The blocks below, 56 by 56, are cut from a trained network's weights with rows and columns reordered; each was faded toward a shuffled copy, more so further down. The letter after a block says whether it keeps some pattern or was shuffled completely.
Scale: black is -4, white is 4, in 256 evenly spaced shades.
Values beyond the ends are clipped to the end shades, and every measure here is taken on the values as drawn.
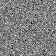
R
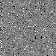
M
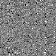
M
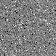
R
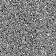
R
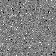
R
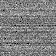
M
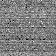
M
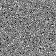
R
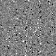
M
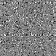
M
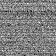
M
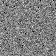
R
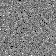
R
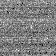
M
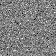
R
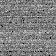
M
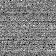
M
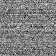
M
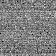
M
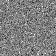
R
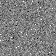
R
